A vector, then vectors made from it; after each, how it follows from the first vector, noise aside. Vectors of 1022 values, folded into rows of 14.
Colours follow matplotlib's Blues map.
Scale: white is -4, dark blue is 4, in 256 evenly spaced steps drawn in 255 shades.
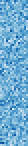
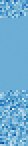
partly zeroed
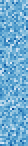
negated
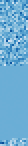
partly zeroed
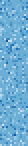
partly zeroed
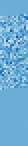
partly zeroed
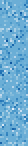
partly zeroed
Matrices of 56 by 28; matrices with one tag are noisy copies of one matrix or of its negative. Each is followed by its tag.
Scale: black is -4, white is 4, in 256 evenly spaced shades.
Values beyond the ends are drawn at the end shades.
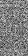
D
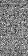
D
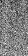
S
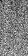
S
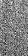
S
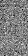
D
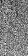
S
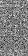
D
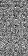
D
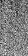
S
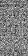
D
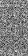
D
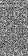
D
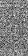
D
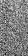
S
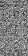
D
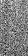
S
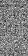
D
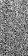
S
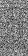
D
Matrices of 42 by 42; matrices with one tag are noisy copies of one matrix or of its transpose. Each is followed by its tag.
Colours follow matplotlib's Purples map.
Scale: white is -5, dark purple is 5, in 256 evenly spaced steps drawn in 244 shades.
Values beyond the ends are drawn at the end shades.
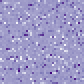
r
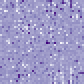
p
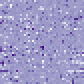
p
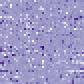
p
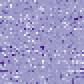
p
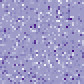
r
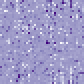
p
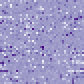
p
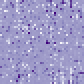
p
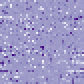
p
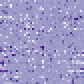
p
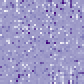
p
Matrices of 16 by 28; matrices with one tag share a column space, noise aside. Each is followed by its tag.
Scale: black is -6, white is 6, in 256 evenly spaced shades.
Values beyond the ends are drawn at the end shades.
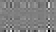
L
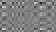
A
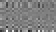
L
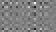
A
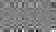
L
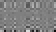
L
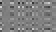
A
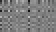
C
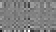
L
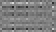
A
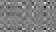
A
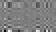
L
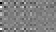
A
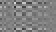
A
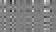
C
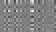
C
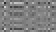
A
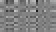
C
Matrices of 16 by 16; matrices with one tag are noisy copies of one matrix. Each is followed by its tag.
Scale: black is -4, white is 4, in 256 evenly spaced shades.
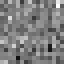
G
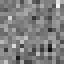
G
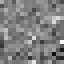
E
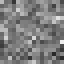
E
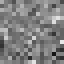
E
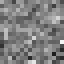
E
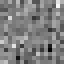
G
